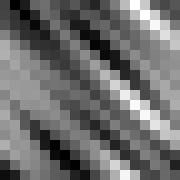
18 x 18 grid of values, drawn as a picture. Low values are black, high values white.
Mirror symmetry: none. Grain: diagonal, down to the right. Calmest part: middle left. Ninth with the highest average: top right.
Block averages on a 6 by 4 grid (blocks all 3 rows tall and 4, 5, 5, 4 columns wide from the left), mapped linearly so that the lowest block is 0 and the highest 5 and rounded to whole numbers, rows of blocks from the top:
0135
3115
5234
4345
4225
3142
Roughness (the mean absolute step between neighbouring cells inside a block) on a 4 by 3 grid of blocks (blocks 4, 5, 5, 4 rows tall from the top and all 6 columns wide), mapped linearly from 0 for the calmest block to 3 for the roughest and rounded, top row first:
113
021
113
122
